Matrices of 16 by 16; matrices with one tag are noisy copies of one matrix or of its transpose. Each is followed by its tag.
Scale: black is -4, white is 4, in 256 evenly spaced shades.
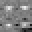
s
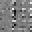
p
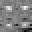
s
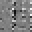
p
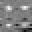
s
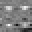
s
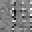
p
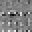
p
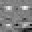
s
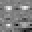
s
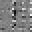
p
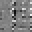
p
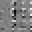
p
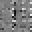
p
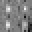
s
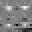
s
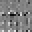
p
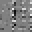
p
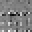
p
